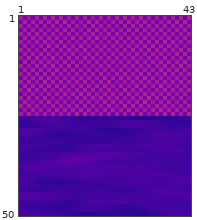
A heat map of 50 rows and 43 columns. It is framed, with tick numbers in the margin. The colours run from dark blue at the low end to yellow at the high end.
The table splits into 2 rows of 1 panel. Panel 1,1: low, checkered. Panel 2,1: very low, streaked across, faint in contrast.
